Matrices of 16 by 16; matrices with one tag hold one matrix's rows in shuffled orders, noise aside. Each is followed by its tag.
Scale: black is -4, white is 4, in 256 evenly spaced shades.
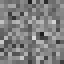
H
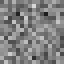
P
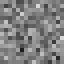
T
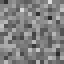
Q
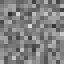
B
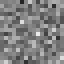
T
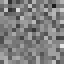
B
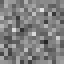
P
